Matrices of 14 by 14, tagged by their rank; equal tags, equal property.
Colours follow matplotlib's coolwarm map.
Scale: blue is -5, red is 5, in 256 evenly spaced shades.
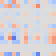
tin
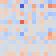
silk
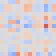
tin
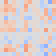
silk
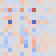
silk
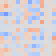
silk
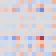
tin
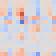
tin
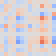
tin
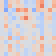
silk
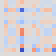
tin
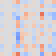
tin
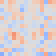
silk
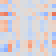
tin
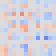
silk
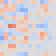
silk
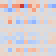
tin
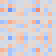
tin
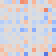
silk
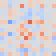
silk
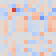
silk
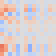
tin
